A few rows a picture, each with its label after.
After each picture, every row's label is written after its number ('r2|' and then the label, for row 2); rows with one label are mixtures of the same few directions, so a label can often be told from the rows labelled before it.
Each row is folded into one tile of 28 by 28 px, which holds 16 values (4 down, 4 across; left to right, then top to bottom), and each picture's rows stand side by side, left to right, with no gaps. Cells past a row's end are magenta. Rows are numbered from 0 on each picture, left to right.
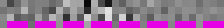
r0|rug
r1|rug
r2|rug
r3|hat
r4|rug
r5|rug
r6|rug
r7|hat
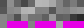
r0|hat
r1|rug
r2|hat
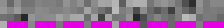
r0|hat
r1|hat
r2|hat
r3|rug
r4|hat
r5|hat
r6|rug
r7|hat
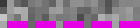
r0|hat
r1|hat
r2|hat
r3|rug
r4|hat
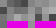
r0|rug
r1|rug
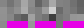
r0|rug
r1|rug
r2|rug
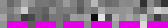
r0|rug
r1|hat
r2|rug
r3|rug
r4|hat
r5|hat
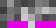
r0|hat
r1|hat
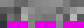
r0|hat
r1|rug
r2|rug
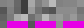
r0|rug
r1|hat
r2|hat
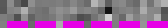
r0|hat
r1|hat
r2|hat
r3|rug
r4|rug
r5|hat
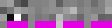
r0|rug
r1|rug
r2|hat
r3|rug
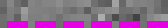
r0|hat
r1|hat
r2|hat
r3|rug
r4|hat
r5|rug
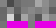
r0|rug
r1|rug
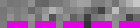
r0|rug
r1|rug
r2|rug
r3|hat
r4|rug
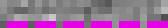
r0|hat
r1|hat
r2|hat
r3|rug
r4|hat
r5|rug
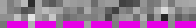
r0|hat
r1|hat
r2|rug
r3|hat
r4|rug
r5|rug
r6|rug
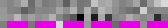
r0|hat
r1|hat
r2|hat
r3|rug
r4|hat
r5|rug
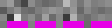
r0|rug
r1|rug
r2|rug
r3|hat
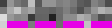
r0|hat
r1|hat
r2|rug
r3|hat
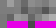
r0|rug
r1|hat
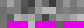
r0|rug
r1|hat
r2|hat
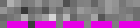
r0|rug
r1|hat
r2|rug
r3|rug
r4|hat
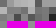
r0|rug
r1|hat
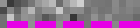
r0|rug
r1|rug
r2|rug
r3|rug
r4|hat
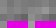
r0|hat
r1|hat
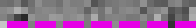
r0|hat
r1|hat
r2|hat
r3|rug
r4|hat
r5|rug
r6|hat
